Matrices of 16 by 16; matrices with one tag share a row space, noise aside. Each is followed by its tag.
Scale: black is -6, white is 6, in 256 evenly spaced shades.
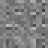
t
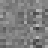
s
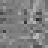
s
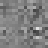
s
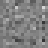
t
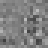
s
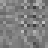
s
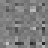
t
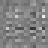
t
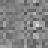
s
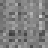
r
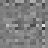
t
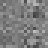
s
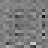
t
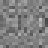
r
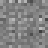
r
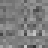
s
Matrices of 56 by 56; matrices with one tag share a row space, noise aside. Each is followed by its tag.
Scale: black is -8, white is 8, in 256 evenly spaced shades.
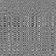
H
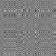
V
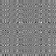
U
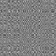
H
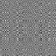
U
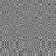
U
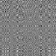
U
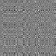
V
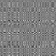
H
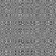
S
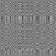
S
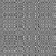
V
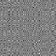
H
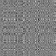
V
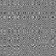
H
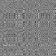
V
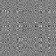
U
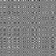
H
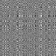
U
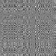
V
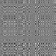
V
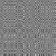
V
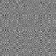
U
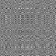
S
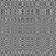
S
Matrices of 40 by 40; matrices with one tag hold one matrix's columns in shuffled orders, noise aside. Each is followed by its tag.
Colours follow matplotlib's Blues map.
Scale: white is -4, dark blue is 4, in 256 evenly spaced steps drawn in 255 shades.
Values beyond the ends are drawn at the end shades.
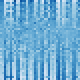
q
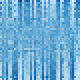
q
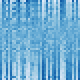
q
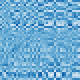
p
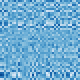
p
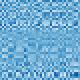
p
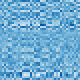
p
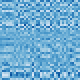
p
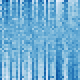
q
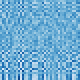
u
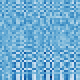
u
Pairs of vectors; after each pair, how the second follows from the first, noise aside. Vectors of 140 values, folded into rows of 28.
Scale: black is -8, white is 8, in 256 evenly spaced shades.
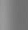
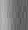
scaled up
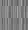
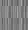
copied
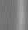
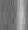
scaled up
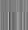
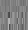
sign-scrambled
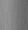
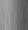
scaled up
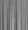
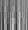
scaled up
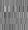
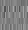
sign-scrambled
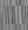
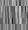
scaled up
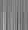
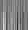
scaled up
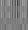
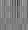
copied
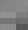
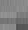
copied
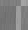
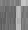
scaled up
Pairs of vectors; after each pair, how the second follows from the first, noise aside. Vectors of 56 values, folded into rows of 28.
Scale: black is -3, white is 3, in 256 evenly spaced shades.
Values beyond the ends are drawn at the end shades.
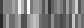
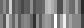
reversed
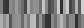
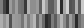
copied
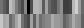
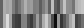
reversed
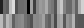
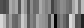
reversed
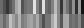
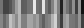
copied
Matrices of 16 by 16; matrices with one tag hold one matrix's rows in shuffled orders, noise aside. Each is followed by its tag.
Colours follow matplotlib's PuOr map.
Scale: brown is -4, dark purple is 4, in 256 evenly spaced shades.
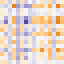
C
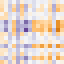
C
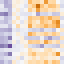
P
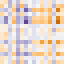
C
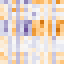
C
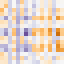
C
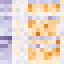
P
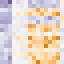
P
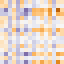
C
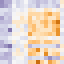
P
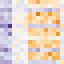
P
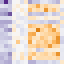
P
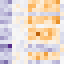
P
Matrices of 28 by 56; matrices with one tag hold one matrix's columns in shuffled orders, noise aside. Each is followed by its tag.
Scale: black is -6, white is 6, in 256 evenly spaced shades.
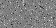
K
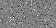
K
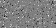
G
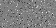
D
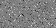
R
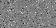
D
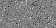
K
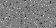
G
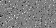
G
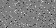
D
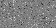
K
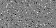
D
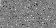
K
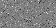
D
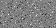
R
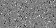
G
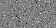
G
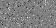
K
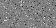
K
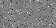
D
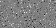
D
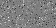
K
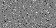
D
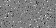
G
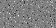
G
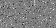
K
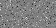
K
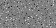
K
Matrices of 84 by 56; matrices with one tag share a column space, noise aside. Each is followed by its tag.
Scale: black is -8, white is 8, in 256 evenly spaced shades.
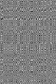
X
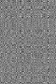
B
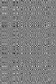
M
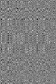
X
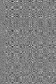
B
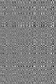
M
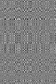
X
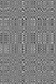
X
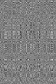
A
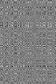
M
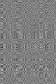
A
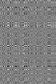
M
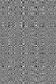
M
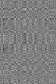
X
